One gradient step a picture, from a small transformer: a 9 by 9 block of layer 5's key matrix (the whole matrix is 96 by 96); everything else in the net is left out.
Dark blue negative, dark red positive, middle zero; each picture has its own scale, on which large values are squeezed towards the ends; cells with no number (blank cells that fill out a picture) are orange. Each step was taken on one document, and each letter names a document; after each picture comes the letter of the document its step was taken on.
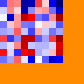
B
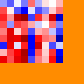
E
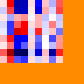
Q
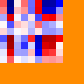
B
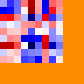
B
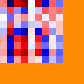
Q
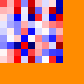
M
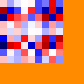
M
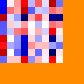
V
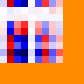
Q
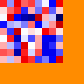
V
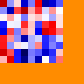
Q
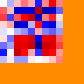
M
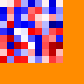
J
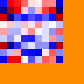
V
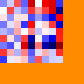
B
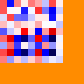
E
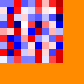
V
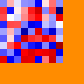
M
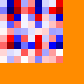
B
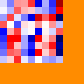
V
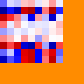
M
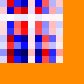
Q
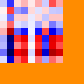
Q
